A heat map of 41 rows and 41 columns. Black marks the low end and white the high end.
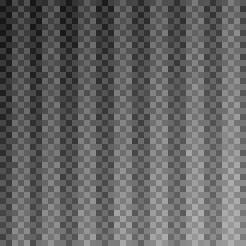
There is an overall slope up to the bottom right. Upright stripes repeat 7 times across the table. The bottom right is the ninth with the highest average. The ninth with the lowest average is the top left.
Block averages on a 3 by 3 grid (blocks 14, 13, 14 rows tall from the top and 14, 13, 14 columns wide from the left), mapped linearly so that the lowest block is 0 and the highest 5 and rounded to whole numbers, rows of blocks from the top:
012 / 134 / 345
